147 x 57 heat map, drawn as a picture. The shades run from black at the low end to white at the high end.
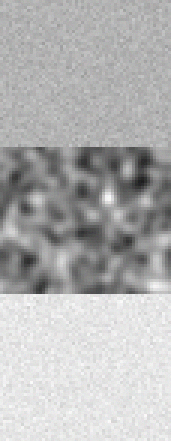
The table splits into 3 rows of 1 panel. Panel 1,1: high, fine-grained, faint in contrast. Panel 2,1: middling, blotchy, strong in contrast. Panel 3,1: very high, fine-grained, faint in contrast.
